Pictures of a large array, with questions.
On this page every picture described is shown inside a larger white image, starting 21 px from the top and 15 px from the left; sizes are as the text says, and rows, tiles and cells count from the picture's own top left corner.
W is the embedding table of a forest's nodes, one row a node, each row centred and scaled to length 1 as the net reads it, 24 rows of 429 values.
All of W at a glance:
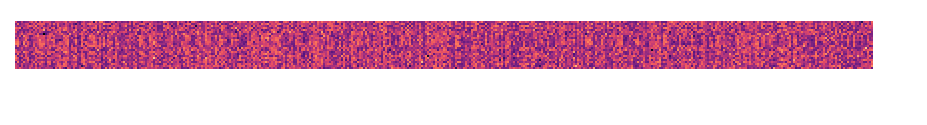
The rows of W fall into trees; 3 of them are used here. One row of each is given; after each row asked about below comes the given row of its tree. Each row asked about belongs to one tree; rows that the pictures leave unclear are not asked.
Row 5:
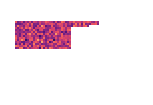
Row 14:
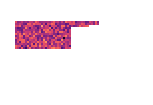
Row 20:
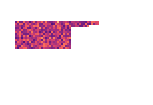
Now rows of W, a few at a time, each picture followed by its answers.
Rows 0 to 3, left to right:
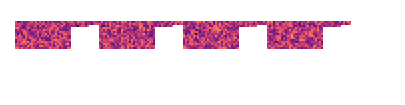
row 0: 14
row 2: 14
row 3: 20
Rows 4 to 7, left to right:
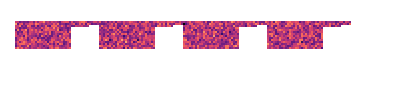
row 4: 14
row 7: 20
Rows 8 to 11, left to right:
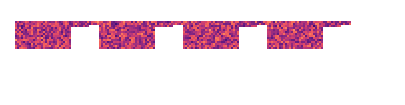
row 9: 20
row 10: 20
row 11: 20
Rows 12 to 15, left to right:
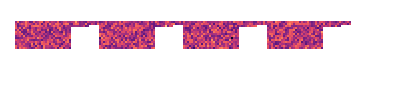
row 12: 20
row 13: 14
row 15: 20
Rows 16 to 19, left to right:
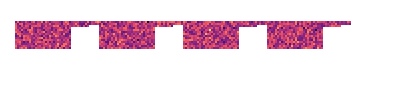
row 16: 20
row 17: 5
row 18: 20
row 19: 14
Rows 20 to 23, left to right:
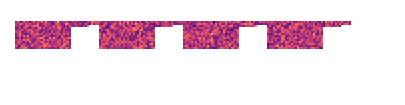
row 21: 14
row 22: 14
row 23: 5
